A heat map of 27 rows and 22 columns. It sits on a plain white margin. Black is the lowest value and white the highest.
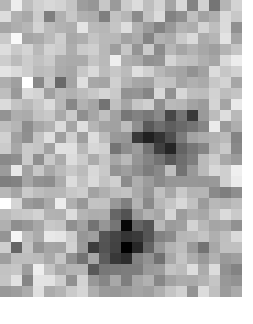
Histogram: skewed, a long tail of low values. Ninth with the lowest average: bottom middle. Dips: two. Mirror symmetry: none.
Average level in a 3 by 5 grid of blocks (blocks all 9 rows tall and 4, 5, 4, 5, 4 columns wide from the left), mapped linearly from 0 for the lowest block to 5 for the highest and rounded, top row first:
54445 / 45314 / 44034
